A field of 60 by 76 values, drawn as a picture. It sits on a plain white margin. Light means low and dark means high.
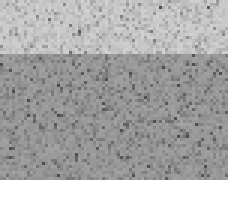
No regular stripes run through it. A horizontal seam about 30% of the way down splits the table, and the bottom part is higher. Overall the values sit about 40% of the way up the scale.
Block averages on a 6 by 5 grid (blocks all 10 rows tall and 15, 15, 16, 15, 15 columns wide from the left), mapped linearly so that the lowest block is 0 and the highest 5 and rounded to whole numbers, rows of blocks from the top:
0 0 0 0 0
1 1 1 1 1
5 5 5 5 5
5 5 5 5 5
5 5 5 5 5
5 5 5 5 5
